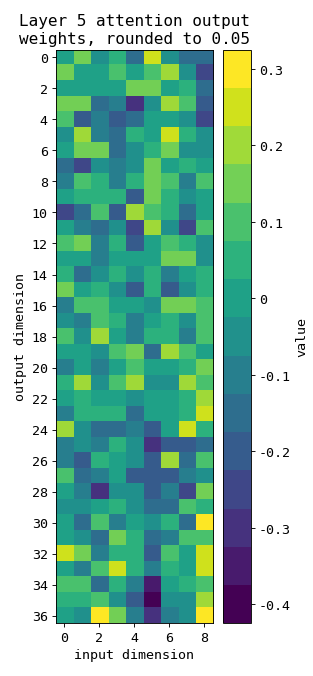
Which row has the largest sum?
21
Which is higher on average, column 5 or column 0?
column 0
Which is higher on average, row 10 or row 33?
row 33
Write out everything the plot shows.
Title: Layer 5 attention output weights, rounded to 0.05
x-axis: input dimension, ticks 0 2 4 6 8
y-axis: output dimension, ticks 0 2 4 6 8 10 12 14 16 18 20 22 24 26 28 30 32 34 36 (0 at the top)
Colour bar: value, ticks -0.4 -0.3 -0.2 -0.1 0 0.1 0.2 0.3
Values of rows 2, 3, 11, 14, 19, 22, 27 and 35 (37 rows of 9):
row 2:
0 0 0 0 0.15 0.15 0 0.05 -0.15
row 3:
0.15 0.15 -0.15 -0.1 -0.3 -0.05 0.2 0.1 -0.2
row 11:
0 -0.1 -0.15 -0.05 -0.25 0.2 -0.05 -0.25 0.1
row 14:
0.05 -0.15 -0.05 0.05 -0.05 0.05 -0.1 0 0.05
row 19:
0 0 -0.05 0.1 0.15 -0.15 0.2 0.1 0
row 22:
0 0.05 0 0 -0.05 0 0 0.05 0.2
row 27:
0.1 -0.15 -0.1 0 -0.2 -0.2 -0.2 -0.1 -0.05
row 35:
0.05 0.05 0.1 -0.05 -0.2 -0.4 -0.05 -0.05 0.2
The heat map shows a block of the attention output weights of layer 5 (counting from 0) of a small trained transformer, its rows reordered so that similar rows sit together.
